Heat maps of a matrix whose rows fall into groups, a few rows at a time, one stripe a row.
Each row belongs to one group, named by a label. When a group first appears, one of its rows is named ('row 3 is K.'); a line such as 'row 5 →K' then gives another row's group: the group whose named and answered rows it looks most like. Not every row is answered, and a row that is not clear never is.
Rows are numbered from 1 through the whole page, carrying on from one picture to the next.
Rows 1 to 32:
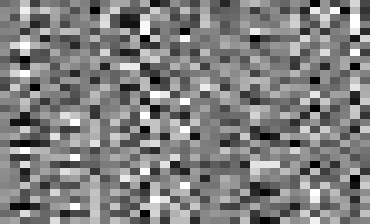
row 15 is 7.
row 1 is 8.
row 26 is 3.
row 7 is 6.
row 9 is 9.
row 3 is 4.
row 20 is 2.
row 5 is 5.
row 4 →4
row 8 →4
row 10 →3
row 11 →6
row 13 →4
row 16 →8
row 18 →9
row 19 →7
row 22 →6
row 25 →5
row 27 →7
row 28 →2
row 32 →2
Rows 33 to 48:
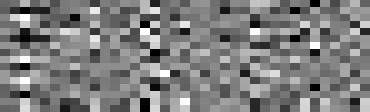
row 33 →8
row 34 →9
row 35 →6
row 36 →7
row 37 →5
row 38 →9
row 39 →2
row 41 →6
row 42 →9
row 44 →6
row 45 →8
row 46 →9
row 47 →7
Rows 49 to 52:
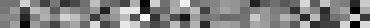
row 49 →7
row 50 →3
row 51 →5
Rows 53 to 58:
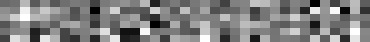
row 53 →8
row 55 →6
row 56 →8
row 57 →4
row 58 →4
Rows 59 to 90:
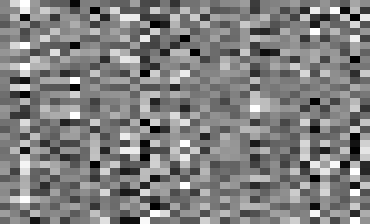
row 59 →6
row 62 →8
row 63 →2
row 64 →5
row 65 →6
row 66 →2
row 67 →3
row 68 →6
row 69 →7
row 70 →9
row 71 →6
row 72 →9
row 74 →5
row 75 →9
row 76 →7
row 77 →8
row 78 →3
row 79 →7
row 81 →7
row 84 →8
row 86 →4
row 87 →6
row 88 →8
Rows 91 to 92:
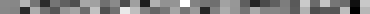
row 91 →7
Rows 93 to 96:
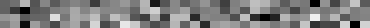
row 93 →8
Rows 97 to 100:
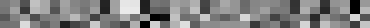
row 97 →3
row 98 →3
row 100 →7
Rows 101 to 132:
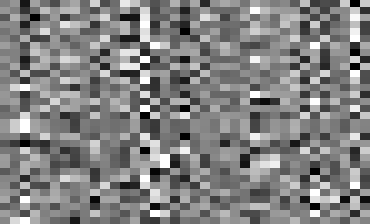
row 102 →5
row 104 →5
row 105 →5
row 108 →3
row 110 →3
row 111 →4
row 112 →5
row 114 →5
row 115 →2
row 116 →5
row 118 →6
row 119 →6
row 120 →5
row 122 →7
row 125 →8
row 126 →5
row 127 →4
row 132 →6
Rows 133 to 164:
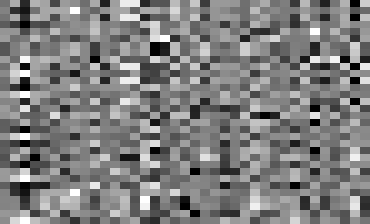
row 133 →3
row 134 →9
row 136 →9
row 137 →2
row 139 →8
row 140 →8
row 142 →3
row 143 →6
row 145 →9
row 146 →6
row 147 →3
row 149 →2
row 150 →8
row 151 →9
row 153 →9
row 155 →4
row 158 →6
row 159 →9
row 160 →9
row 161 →5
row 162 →5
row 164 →6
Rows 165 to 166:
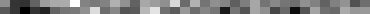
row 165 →9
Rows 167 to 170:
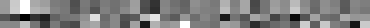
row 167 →6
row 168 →6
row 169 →9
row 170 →7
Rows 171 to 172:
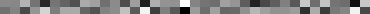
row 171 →7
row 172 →5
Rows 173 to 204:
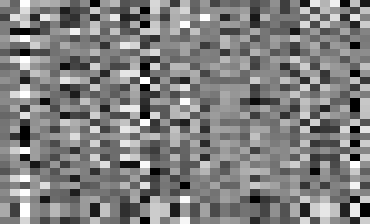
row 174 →7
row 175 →4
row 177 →9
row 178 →6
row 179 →3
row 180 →9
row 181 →6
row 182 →7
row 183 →3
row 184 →5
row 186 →6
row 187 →7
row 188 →3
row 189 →7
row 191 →3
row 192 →9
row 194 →6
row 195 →3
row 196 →4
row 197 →8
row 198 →6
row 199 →5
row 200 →6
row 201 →7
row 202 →4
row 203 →4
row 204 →7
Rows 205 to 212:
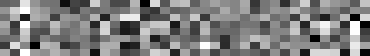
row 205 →7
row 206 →6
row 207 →3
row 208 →4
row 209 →4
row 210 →8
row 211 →4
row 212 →4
